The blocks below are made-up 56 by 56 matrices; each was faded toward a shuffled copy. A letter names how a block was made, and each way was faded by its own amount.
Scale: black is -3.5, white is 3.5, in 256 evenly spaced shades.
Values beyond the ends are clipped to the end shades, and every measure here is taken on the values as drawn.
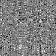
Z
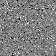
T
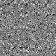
Z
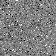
T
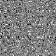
Z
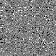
Z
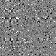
Z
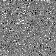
T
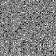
Z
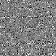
Z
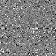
Z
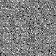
Z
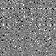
Z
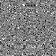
Z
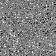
T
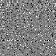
Z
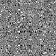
Z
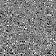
Z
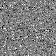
T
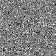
T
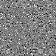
Z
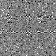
Z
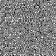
Z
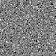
Z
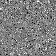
T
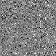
Z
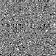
Z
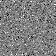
T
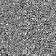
Z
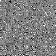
Z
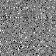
Z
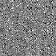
Z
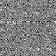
Z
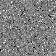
T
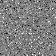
T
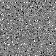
T
